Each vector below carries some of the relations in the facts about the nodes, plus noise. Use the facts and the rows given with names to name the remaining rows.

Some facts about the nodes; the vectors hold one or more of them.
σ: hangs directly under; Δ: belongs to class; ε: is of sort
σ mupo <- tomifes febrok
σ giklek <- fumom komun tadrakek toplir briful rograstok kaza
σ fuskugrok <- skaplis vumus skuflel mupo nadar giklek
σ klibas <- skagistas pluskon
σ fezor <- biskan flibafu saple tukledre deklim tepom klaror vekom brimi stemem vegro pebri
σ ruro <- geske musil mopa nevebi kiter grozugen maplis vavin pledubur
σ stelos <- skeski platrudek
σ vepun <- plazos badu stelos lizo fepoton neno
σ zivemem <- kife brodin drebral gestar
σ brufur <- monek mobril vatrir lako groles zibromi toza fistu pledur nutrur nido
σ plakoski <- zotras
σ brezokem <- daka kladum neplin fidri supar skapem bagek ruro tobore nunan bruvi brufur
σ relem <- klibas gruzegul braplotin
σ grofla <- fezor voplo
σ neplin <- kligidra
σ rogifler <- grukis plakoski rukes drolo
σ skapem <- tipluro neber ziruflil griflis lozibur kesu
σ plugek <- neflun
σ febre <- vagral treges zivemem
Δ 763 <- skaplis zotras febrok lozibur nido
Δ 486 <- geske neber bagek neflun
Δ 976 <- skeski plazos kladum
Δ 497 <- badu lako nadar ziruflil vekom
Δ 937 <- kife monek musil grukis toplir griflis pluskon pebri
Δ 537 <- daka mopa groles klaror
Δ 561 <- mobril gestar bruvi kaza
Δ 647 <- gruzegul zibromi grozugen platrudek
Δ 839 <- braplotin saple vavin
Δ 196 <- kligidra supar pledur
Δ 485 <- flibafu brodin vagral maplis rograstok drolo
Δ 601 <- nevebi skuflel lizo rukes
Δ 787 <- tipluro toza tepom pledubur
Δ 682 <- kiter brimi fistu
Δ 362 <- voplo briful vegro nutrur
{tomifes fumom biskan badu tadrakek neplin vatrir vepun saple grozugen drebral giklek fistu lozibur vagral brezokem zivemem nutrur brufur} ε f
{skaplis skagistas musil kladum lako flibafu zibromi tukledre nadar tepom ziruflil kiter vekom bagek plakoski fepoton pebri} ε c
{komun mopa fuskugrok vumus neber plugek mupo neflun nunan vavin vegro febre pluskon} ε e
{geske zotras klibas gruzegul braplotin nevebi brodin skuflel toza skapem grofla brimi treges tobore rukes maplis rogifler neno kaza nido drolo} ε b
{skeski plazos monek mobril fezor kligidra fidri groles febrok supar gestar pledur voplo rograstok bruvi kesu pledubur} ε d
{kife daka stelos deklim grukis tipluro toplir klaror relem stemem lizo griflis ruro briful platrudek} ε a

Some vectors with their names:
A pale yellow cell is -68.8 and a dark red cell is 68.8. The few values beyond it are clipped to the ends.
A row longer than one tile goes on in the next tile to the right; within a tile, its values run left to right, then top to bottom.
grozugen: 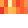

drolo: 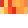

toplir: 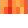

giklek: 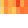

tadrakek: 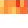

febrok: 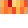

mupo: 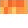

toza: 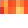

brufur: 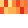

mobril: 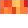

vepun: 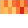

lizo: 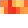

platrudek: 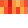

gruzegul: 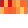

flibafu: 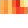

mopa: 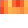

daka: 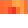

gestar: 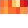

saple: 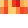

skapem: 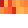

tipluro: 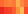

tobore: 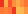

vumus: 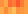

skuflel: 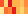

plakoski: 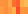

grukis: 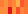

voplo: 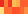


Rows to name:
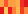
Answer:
monek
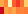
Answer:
musil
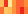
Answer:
nutrur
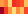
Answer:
ziruflil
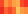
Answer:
pledubur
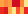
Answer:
vekom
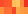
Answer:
bruvi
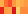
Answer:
nido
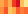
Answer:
tukledre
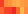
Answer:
ruro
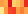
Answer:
rograstok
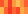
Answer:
relem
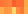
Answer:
plugek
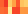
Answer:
kiter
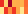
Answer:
kaza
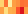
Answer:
vagral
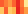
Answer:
vegro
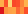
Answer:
zibromi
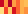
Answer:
brimi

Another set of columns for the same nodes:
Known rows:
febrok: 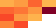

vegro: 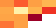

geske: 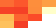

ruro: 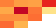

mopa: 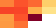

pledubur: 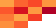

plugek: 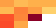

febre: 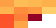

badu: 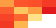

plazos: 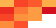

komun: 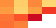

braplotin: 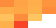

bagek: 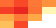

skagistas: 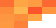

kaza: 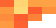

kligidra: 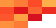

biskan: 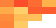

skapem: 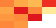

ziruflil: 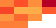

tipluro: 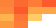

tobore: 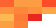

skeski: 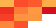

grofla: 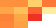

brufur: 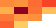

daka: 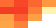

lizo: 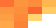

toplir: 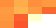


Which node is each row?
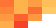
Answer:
skuflel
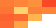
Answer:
platrudek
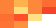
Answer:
briful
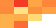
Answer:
tepom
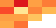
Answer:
flibafu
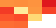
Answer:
nadar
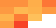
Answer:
zotras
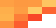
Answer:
pluskon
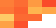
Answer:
toza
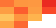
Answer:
kiter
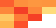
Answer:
nevebi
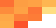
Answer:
rukes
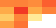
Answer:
griflis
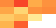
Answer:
pebri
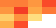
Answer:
musil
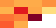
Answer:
nunan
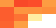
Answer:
vagral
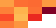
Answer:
voplo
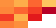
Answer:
gestar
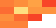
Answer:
gruzegul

